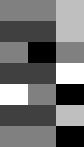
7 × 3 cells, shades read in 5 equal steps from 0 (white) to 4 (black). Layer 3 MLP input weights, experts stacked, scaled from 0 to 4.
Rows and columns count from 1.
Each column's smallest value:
0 2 0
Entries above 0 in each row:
3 3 3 2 2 3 3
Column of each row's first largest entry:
1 1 2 1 3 1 3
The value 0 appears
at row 4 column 3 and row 5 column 1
